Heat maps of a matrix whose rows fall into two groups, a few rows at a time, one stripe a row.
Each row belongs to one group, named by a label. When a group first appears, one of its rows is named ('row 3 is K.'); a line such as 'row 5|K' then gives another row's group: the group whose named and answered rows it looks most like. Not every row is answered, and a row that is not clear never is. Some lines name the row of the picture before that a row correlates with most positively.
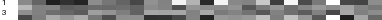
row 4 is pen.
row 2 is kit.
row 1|pen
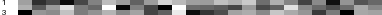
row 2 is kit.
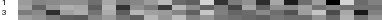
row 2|kit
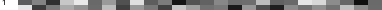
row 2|kit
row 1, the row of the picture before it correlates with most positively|3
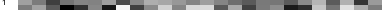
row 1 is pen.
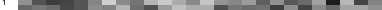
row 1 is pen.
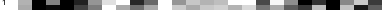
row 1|pen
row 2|pen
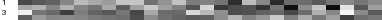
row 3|kit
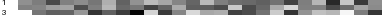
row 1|pen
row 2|kit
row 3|kit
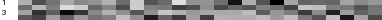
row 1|kit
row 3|pen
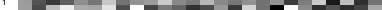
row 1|pen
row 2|kit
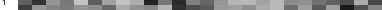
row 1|pen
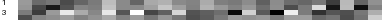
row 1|pen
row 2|pen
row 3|kit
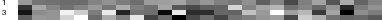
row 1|pen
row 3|kit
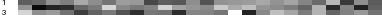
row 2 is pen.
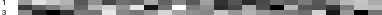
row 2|kit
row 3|pen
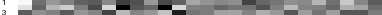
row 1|kit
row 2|kit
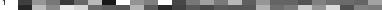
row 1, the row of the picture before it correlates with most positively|3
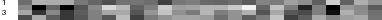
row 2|pen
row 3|pen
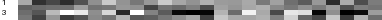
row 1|pen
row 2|pen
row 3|kit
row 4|pen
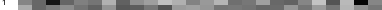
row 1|pen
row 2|kit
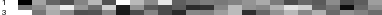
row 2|kit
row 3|kit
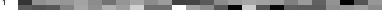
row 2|kit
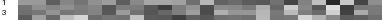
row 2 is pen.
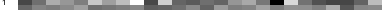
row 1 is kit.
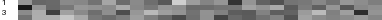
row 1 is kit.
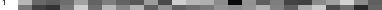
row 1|kit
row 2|pen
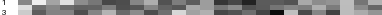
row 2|kit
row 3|kit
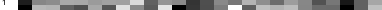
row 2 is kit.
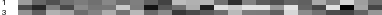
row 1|kit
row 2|pen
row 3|kit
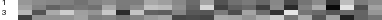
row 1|pen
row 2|pen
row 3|kit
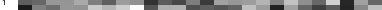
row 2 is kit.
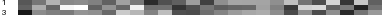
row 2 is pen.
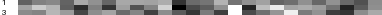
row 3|kit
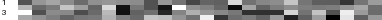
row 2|kit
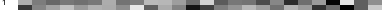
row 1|pen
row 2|kit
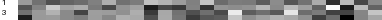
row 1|pen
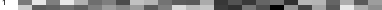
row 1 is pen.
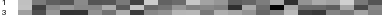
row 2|kit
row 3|pen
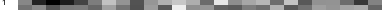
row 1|pen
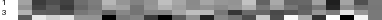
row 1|pen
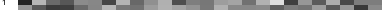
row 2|pen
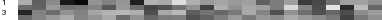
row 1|pen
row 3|kit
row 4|kit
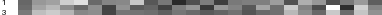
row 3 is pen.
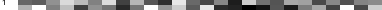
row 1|kit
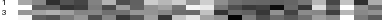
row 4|kit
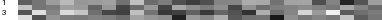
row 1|kit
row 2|kit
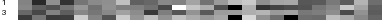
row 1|pen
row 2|kit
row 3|pen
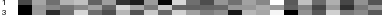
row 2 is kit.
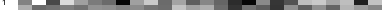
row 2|kit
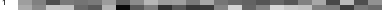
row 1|pen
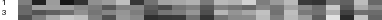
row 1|pen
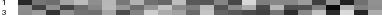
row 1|kit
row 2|pen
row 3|pen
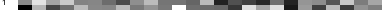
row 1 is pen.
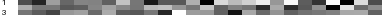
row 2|pen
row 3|kit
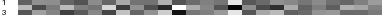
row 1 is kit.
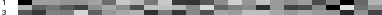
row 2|pen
